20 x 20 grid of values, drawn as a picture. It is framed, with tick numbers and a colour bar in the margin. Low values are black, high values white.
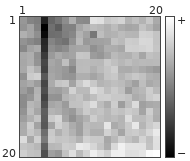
Column 4 stands out from the rest. The ninth with the lowest average is the top left. The grain runs up and down. There is an overall slope up to the bottom right. On average the colour sits 70% of the way up the scale.
